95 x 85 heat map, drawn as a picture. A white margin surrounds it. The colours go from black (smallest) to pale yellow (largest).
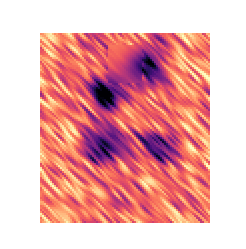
The top middle is the smoothest part. No overall slope runs across the table. No row or column stands out. There are four dips. An odd patch, calmer than its surroundings, sits in the top middle.
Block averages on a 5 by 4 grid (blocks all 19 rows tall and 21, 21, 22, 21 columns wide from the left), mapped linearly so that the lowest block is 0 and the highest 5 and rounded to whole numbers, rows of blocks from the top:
5 3 1 5 / 4 0 2 4 / 5 1 3 4 / 5 2 3 4 / 5 4 4 4
